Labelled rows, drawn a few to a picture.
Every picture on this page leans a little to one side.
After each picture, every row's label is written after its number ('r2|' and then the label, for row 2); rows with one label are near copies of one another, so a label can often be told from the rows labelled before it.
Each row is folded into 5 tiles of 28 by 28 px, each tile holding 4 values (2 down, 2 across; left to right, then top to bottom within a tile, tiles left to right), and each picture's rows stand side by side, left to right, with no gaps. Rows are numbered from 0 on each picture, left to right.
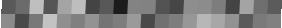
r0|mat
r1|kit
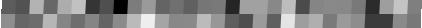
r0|mat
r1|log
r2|log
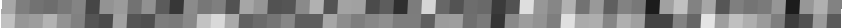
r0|log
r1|kit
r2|mat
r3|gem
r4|log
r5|log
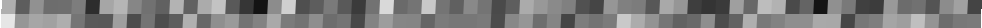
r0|log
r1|mat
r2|gem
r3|gem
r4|kit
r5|mat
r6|kit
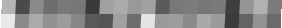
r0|log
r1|log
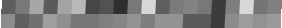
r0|mat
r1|gem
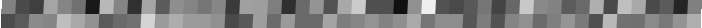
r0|kit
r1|log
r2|mat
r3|gem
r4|mat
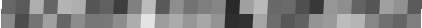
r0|mat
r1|log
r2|kit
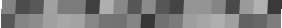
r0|kit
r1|kit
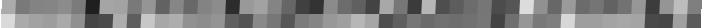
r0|log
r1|log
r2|kit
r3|gem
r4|log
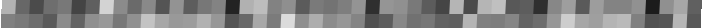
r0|gem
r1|log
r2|log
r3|mat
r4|log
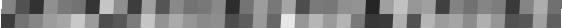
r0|kit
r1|log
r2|log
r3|log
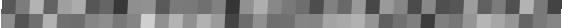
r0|mat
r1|log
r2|kit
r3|kit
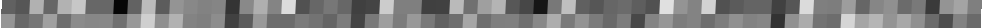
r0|mat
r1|log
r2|gem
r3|mat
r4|gem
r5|gem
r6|log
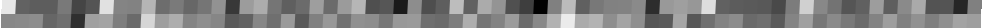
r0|gem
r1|log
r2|mat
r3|mat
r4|log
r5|gem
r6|mat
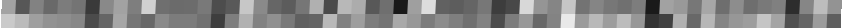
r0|log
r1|gem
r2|mat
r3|gem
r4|log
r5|log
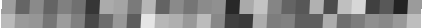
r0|log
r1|log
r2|mat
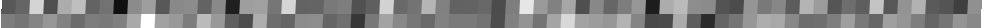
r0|mat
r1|log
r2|gem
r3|gem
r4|log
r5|kit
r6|mat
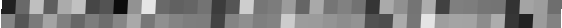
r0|mat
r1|gem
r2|log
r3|log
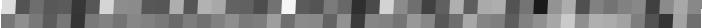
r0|gem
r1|mat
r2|gem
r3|mat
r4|log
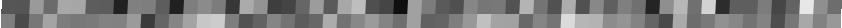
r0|mat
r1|kit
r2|mat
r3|kit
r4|log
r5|gem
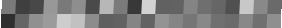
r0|kit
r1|gem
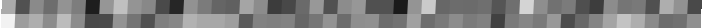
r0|log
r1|kit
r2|mat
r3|gem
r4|kit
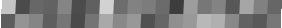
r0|gem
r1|kit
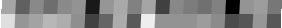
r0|log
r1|log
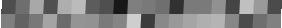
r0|mat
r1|kit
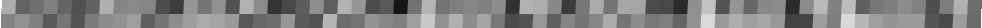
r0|gem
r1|kit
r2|mat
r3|log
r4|mat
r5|log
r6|log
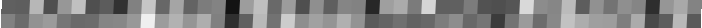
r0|mat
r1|log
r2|log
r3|gem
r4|log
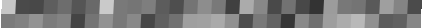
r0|gem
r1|kit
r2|kit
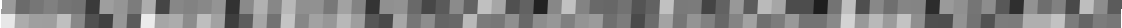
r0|log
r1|log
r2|log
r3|mat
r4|gem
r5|mat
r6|log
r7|kit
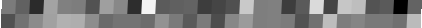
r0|kit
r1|gem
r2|mat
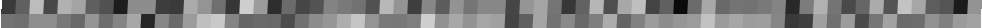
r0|mat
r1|kit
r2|kit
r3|log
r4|mat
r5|log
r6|mat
